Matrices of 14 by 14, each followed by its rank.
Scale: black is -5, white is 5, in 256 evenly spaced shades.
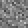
full rank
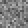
full rank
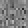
three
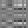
one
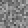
full rank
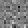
three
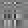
one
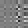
one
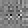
three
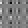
one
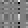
one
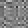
three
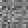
three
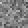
full rank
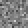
full rank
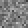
full rank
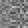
three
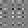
one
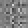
three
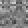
three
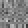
three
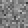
full rank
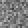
full rank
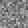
full rank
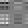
one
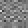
three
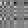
one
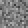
full rank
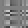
one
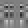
one
